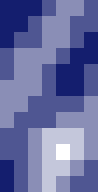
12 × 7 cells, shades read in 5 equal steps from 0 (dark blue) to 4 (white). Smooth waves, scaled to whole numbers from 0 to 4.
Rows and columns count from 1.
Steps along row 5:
up same down down same up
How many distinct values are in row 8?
2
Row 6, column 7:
1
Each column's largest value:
2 2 2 3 4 3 2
